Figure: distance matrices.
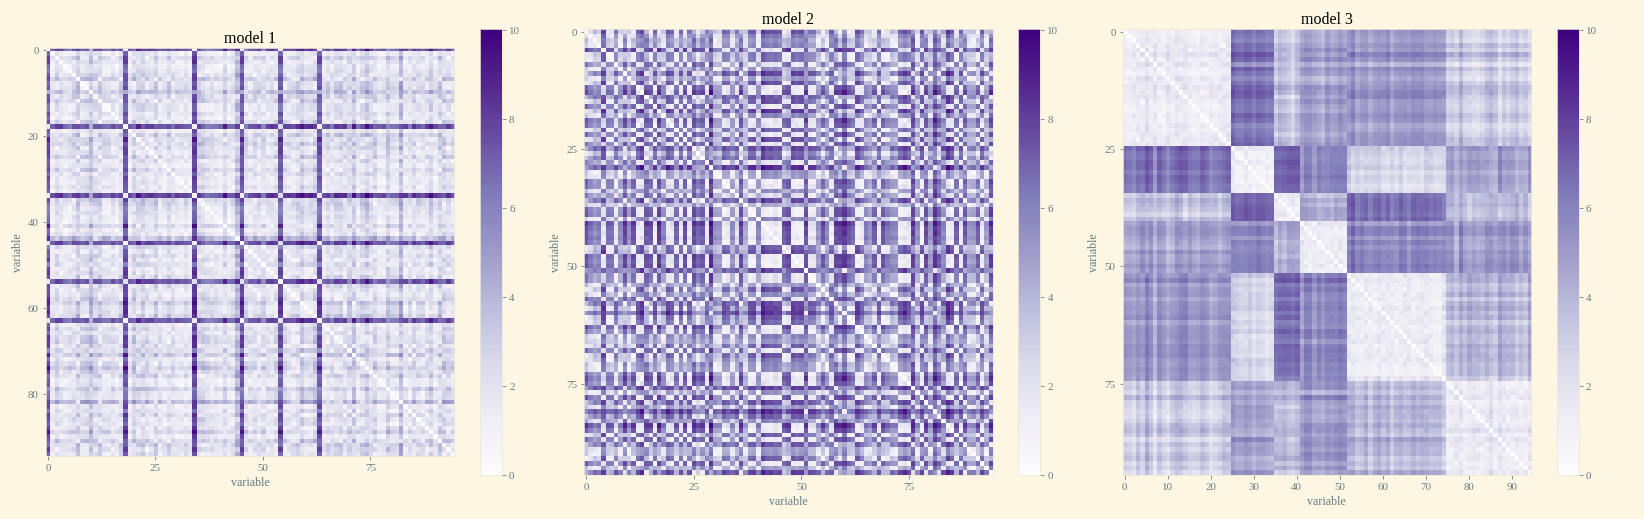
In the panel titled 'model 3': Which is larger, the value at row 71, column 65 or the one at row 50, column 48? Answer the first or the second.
the first
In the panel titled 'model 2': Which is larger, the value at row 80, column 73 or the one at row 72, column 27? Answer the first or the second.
the second
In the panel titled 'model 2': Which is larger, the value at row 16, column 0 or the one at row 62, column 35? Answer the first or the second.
the first
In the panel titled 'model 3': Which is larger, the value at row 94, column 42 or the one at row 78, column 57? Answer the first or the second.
the first
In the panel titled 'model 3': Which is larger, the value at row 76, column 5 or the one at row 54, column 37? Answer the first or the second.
the second
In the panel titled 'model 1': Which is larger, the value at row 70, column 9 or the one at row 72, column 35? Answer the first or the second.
the first
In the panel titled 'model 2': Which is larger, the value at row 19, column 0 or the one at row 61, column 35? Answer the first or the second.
the first
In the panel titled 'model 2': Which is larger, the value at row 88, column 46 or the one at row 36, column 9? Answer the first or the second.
the first
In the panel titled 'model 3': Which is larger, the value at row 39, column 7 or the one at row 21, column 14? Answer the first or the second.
the first
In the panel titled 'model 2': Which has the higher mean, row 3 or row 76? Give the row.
76
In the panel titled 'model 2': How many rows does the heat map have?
95
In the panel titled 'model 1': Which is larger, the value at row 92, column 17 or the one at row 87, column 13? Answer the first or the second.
the first
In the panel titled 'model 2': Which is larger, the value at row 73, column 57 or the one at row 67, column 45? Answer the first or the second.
the second
